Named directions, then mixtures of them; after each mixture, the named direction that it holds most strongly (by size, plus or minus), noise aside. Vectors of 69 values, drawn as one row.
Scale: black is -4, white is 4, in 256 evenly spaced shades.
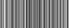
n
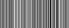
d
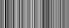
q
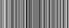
n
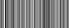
q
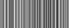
d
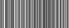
n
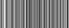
n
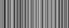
n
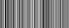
q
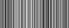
q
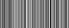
d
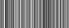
q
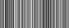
q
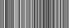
q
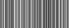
d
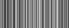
n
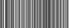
n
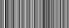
q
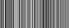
q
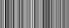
q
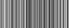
n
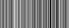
d
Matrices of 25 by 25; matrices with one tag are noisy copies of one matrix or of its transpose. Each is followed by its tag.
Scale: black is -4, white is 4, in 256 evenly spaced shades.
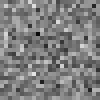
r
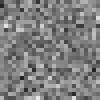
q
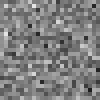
r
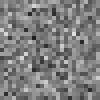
r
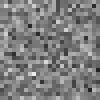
r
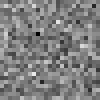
r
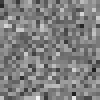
q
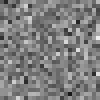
q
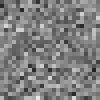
q
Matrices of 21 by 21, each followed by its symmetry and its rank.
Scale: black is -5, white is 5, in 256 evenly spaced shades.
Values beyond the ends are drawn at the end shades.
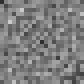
symmetric, full rank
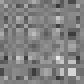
symmetric, rank two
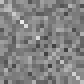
symmetric, full rank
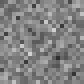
symmetric, full rank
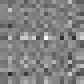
neither, rank three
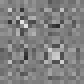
symmetric, rank three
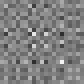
symmetric, rank two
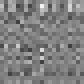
neither, rank three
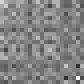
symmetric, rank three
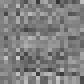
neither, rank three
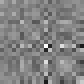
symmetric, rank three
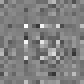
symmetric, rank two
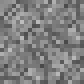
symmetric, full rank
